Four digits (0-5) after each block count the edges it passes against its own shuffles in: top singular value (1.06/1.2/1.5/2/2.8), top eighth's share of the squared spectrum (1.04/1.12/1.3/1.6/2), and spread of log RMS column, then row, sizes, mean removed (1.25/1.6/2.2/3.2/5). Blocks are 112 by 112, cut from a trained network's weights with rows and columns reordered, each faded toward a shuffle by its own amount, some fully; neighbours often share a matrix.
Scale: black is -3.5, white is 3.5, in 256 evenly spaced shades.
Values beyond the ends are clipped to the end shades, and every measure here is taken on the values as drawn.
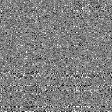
4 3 1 3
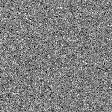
2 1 0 0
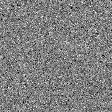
2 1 0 0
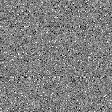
3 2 0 2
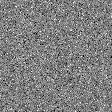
0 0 0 0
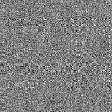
4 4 2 3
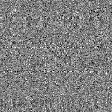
4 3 1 2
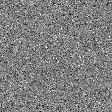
2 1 0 0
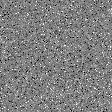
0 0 0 0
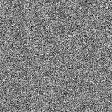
3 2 0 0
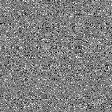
4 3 0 3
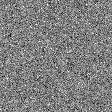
0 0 0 0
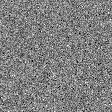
0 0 0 0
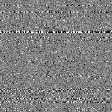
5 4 0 4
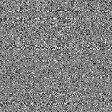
4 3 0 3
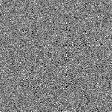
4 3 1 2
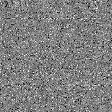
3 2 0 2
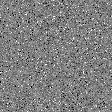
2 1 0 1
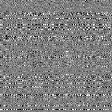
5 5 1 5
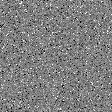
1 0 0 0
